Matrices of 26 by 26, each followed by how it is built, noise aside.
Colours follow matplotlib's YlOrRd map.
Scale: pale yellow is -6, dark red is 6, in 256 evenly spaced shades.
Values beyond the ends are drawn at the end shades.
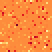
sparse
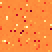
sparse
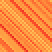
Toeplitz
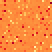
sparse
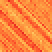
Toeplitz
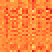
low rank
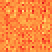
low rank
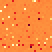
sparse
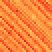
Toeplitz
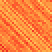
Toeplitz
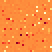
sparse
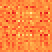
low rank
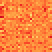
low rank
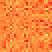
low rank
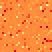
sparse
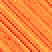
Toeplitz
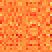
low rank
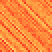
Toeplitz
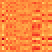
low rank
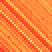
Toeplitz
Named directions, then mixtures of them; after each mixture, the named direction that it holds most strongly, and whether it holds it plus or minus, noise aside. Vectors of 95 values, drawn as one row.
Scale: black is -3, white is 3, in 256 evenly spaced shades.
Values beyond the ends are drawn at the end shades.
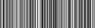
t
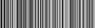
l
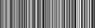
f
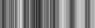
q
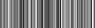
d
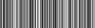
t, plus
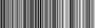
l, plus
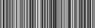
t, plus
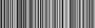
l, plus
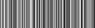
l, minus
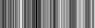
q, plus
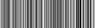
f, minus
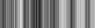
q, plus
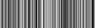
d, minus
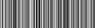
l, minus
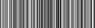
d, plus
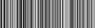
l, plus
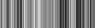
q, minus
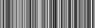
t, plus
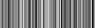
d, minus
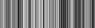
q, minus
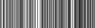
t, plus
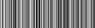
l, minus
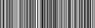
t, plus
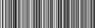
l, minus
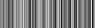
d, minus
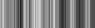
q, minus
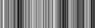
q, minus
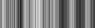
q, minus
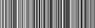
l, minus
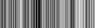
q, plus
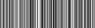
t, plus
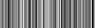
d, minus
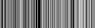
t, minus
